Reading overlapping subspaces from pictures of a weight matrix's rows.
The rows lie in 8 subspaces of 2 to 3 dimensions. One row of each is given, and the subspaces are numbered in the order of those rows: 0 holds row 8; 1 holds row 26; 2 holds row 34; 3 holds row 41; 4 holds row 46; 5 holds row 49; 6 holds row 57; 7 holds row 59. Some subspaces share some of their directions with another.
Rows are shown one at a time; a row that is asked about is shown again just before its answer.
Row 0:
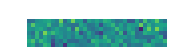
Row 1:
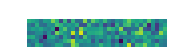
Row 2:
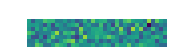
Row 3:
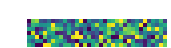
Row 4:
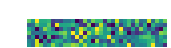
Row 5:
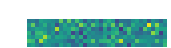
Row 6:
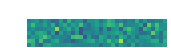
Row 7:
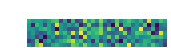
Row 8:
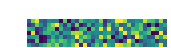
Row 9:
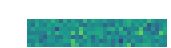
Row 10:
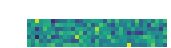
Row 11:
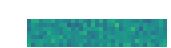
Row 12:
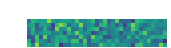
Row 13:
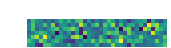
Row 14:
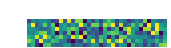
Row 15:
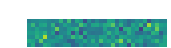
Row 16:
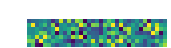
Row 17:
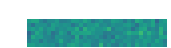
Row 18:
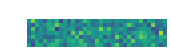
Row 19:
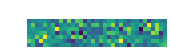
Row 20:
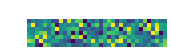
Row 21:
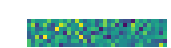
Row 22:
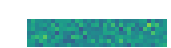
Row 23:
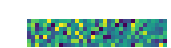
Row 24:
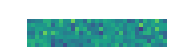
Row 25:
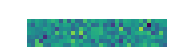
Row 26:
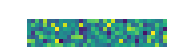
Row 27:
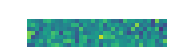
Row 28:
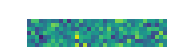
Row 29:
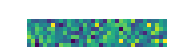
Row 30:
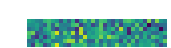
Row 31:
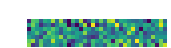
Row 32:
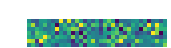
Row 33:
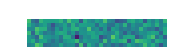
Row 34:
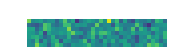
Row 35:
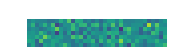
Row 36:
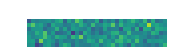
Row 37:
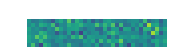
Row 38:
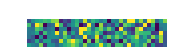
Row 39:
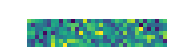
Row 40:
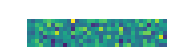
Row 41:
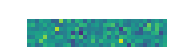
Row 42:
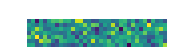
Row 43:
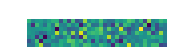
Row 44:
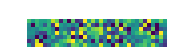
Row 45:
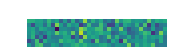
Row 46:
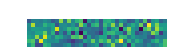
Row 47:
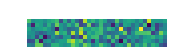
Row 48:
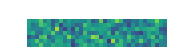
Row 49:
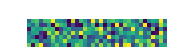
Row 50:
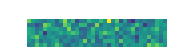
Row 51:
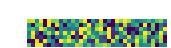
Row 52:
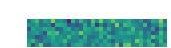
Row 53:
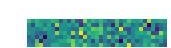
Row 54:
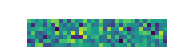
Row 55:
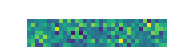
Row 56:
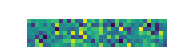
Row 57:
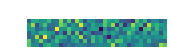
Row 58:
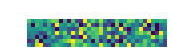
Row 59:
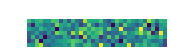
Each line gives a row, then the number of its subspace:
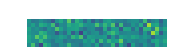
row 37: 5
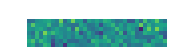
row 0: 4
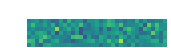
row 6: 1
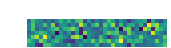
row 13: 7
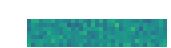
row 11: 5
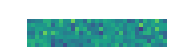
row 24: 4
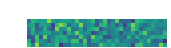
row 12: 6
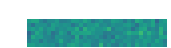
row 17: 7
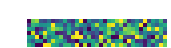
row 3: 0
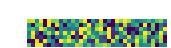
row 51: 1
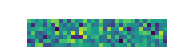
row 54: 1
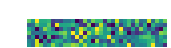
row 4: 1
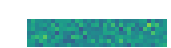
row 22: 7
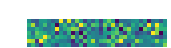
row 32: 0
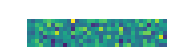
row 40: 4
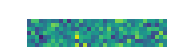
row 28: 0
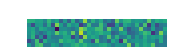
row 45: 1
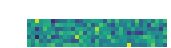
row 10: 1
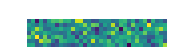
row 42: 1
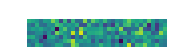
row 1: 3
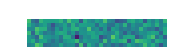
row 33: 0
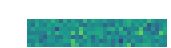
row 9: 3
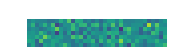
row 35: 4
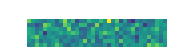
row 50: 2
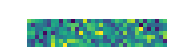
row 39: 4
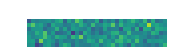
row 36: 2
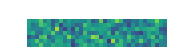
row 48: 3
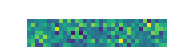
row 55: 7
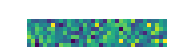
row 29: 6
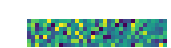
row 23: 6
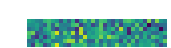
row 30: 7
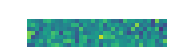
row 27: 7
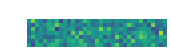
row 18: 7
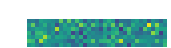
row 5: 0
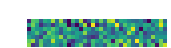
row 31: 5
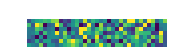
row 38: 2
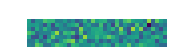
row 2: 7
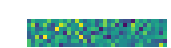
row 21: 6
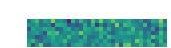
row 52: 5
